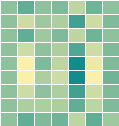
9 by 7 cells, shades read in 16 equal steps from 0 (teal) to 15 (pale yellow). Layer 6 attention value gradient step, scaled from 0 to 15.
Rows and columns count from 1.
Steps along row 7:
up down up down up down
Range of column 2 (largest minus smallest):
10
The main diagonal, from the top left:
8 12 9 10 0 15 7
